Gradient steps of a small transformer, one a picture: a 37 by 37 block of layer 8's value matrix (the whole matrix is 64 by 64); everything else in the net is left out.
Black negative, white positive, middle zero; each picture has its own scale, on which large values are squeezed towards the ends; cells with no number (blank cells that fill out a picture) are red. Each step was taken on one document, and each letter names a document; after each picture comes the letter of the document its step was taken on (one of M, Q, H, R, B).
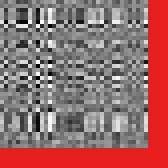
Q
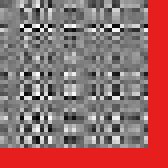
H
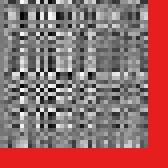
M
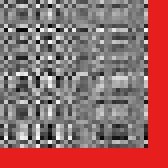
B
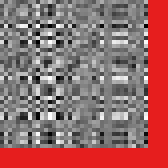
B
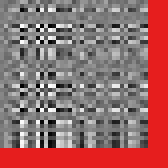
M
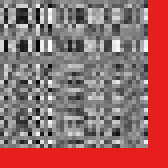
Q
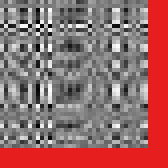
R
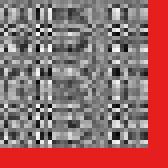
R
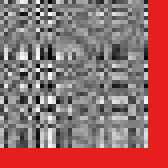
Q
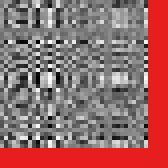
B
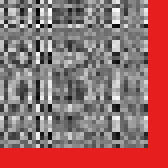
R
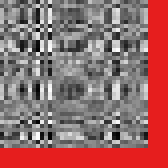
R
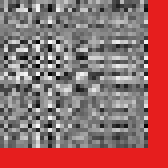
B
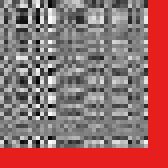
Q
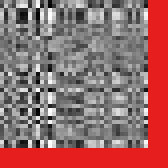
Q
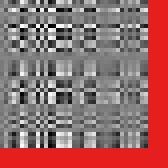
M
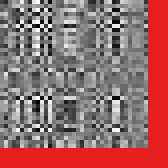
H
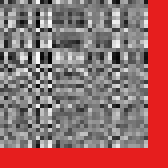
R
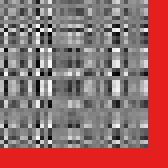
R
